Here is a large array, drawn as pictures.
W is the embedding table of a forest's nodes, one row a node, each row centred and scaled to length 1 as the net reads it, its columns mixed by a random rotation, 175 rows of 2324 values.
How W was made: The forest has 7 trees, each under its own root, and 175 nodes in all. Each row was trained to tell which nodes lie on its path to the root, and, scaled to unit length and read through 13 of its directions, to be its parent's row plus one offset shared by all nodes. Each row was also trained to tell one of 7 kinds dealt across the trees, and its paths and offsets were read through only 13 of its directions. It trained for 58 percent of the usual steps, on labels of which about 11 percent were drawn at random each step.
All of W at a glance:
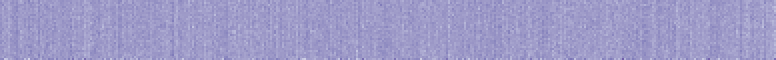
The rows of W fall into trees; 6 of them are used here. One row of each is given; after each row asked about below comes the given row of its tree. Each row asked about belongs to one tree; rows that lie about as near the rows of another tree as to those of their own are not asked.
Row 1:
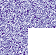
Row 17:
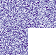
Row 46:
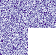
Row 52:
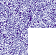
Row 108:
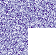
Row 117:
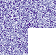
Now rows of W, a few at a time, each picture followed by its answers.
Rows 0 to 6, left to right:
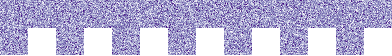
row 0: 117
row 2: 108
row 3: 108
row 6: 1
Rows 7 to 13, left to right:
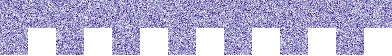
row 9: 1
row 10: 46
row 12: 46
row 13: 108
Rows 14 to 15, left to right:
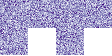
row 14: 1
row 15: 52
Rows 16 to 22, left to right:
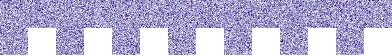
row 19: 117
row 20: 46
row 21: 46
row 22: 117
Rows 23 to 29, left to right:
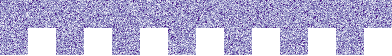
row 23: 117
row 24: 117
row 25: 108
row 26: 52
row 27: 117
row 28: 46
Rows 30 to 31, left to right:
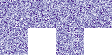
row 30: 117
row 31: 1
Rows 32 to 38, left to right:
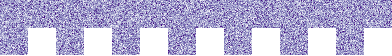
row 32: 46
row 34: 46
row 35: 108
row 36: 117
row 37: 108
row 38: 17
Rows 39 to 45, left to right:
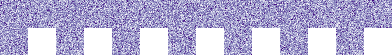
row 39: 46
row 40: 52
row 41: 1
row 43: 46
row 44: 1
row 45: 117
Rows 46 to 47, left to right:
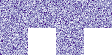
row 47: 117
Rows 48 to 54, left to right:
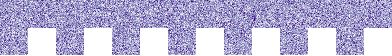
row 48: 117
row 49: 108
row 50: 108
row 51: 1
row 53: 46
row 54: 117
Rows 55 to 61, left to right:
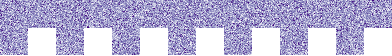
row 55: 1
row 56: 52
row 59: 46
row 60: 46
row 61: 117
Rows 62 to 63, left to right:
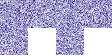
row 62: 52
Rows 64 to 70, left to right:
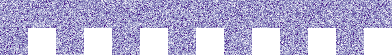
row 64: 17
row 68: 108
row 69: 52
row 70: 52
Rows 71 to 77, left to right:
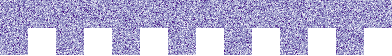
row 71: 117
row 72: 108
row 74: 117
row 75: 46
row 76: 46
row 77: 108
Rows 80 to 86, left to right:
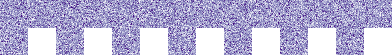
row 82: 46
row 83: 1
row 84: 46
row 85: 108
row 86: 108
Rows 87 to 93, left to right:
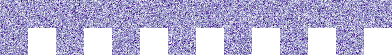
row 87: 108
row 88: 52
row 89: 46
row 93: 108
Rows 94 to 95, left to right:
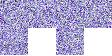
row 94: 1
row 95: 1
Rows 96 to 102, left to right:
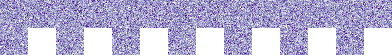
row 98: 117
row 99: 108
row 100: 108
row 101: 1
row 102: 17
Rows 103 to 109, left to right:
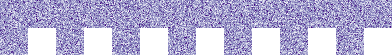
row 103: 117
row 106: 117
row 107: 108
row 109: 1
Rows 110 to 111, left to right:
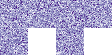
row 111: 52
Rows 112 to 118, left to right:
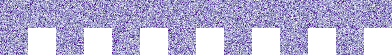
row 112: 108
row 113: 46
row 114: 108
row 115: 1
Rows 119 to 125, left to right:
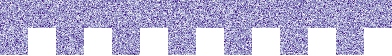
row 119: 46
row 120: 17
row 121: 108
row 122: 46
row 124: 46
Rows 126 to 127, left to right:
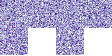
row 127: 46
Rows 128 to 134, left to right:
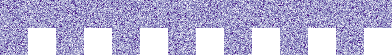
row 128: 46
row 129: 52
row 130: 117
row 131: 108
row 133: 46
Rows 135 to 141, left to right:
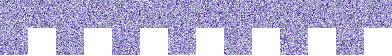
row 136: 17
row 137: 1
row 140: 52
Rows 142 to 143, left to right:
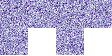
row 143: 46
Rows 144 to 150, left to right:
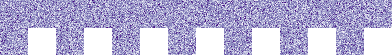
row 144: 108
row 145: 117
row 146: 52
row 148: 46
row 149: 17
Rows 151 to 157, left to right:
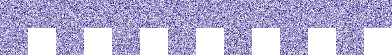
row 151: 46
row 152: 46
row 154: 108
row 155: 17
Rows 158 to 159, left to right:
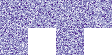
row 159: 17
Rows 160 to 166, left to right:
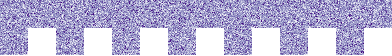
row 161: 17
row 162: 46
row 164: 46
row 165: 46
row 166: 108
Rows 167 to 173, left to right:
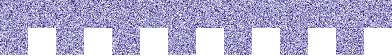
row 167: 46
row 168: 117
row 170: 117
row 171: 1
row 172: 108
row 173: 46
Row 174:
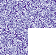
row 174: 17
